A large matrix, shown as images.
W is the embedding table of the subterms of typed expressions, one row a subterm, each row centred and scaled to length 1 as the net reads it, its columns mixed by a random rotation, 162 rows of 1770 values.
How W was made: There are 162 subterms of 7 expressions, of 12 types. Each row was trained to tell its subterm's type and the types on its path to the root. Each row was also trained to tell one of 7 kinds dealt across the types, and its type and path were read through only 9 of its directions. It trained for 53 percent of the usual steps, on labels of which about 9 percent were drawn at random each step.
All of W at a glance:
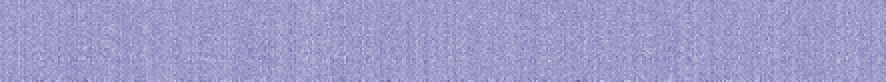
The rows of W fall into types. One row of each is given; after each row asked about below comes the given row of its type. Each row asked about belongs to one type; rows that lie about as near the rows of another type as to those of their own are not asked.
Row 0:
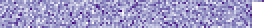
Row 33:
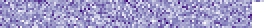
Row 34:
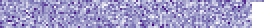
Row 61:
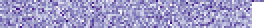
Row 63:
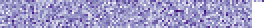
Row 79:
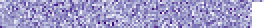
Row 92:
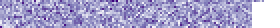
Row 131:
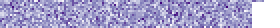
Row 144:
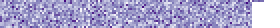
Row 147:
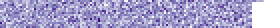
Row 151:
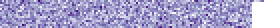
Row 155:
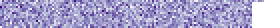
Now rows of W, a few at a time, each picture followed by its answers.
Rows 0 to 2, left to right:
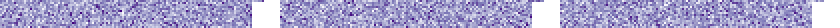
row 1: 33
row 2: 131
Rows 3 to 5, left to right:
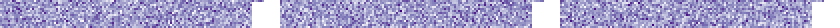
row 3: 61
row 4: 63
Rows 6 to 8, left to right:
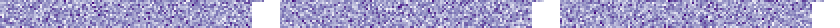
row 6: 144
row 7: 147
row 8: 34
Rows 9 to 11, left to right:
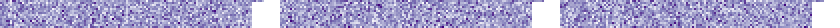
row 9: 61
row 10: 0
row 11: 155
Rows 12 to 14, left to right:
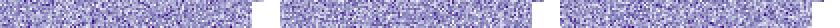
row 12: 61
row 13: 131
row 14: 151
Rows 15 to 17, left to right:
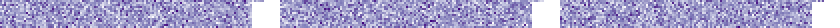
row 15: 63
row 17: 0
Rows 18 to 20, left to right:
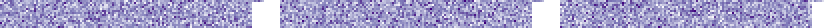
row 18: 147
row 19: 147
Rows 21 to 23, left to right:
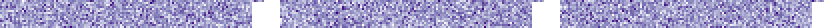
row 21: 131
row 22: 92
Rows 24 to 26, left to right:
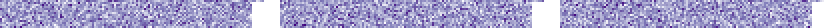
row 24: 34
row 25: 151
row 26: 79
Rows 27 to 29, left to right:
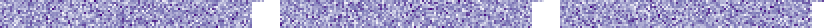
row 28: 79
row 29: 144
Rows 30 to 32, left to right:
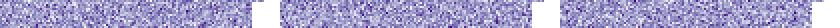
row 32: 61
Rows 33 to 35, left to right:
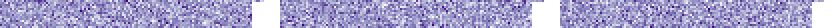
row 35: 61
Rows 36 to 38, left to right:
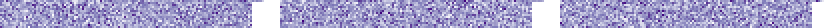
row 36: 79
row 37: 147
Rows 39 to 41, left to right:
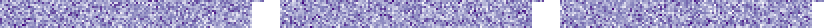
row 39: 151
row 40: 0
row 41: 63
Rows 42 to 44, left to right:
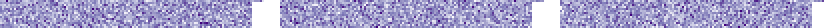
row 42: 61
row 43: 155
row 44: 63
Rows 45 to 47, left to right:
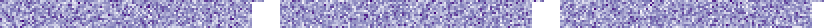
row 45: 34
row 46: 131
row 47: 144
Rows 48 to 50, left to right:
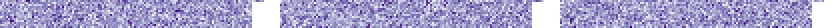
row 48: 63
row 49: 33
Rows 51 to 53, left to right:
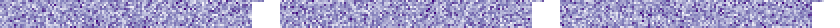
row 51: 34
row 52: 131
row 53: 33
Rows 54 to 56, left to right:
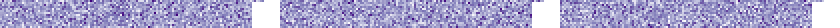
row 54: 131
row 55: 33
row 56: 79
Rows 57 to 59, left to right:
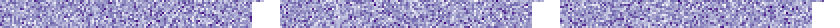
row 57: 33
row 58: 155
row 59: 151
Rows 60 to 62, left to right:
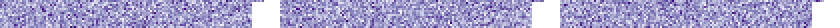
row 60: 34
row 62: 33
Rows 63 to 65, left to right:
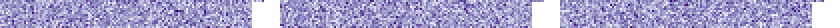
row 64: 155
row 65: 34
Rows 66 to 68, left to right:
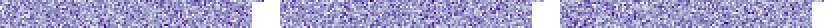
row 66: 63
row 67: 131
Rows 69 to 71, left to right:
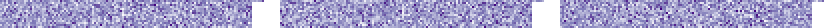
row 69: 0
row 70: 33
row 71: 0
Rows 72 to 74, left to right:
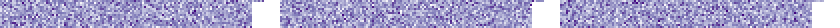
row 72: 0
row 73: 61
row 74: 155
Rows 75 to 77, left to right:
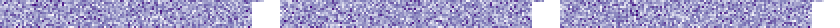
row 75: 79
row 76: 144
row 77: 79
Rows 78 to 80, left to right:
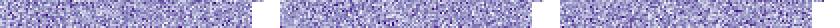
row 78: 92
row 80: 63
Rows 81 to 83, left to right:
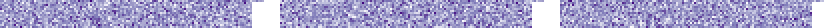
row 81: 131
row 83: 33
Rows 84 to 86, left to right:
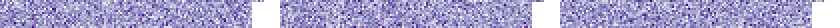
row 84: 0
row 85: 155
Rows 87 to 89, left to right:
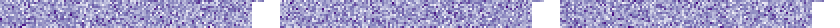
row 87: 151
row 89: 151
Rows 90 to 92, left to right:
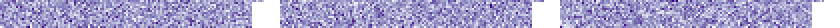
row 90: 155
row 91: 144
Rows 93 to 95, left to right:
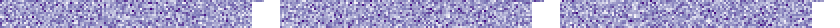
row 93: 79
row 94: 144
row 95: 147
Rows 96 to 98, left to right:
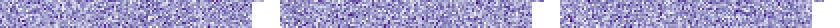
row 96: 34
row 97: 151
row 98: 63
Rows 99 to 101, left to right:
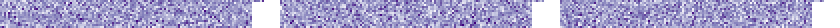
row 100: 63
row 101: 151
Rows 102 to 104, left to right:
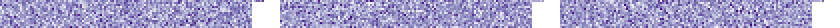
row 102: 63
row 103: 131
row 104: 0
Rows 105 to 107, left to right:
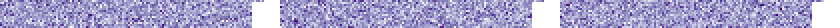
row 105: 33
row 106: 151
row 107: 33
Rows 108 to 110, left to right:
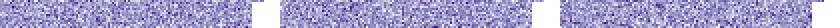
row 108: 131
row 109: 79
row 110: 0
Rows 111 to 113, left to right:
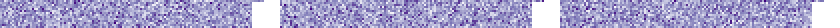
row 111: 155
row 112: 63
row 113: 34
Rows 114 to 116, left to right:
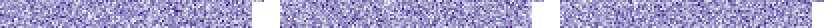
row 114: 63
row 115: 63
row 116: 144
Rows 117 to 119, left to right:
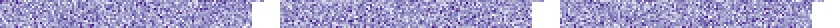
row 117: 34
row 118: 79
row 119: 34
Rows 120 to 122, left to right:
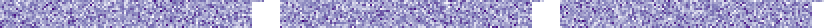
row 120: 144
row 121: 144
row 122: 155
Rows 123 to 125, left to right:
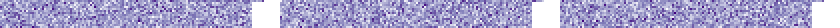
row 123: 144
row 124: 147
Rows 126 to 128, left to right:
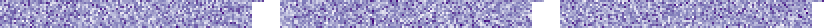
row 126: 0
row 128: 131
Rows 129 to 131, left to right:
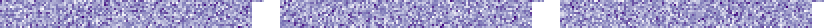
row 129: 79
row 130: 0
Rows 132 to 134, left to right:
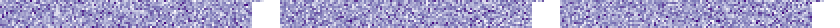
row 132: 155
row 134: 33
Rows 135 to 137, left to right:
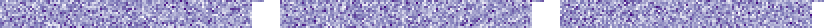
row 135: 34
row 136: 151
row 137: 0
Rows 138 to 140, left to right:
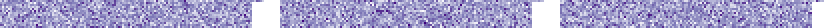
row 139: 61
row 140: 33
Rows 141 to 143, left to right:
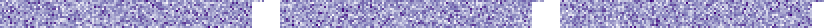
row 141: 0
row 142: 79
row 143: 131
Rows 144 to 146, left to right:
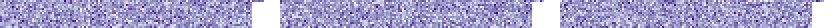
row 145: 34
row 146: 33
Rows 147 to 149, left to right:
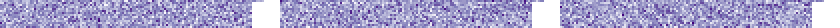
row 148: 34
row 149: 61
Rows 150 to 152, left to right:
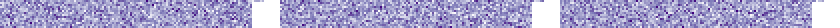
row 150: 63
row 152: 0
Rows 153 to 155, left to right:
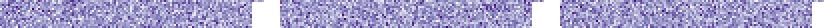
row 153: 155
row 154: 61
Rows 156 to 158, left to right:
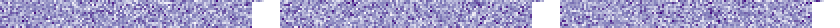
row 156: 147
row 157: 33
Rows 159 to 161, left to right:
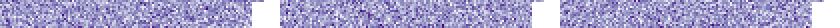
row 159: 61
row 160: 155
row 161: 61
